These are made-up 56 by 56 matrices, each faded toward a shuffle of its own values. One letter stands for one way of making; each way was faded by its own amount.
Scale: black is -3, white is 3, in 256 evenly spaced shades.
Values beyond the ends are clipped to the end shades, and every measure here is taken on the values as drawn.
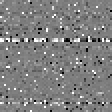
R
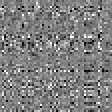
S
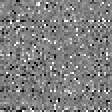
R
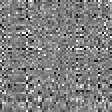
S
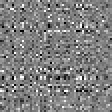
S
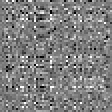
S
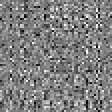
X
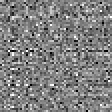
X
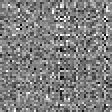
X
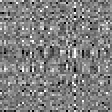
S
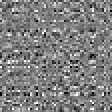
S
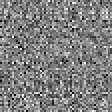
X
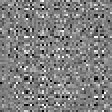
S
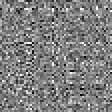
X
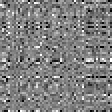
S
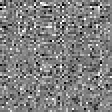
R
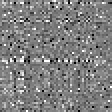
R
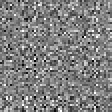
X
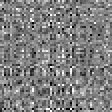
S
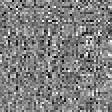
X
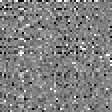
R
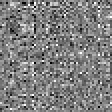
X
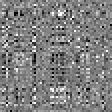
S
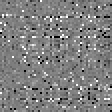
R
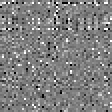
R
